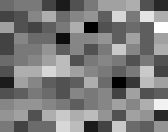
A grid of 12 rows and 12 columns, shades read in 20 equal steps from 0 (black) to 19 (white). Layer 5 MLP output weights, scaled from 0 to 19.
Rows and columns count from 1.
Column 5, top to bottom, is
2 8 9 1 7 14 14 6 6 9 15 16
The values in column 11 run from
6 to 17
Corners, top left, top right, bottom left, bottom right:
8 3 9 11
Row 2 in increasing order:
5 6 7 8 9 10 10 11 13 13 16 17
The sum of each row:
94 125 99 101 111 108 129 95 95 130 127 108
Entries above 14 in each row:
0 2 1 0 1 0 2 0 0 1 1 2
